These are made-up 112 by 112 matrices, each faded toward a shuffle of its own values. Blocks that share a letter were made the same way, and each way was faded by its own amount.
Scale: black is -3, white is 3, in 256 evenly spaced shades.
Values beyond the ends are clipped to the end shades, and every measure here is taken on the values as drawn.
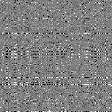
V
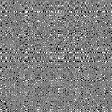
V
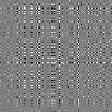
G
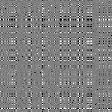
G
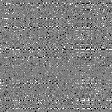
V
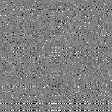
V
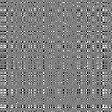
G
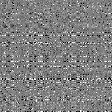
V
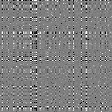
G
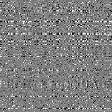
V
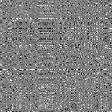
V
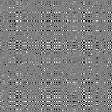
G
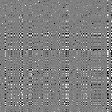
G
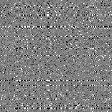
V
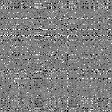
V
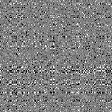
V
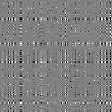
G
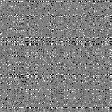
V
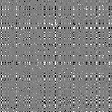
G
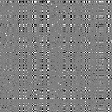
G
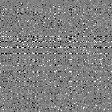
V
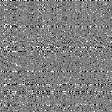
V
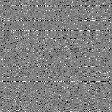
V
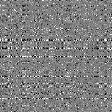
V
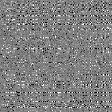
V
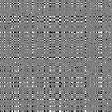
G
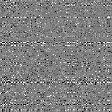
V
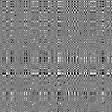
G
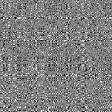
V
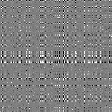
G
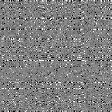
V
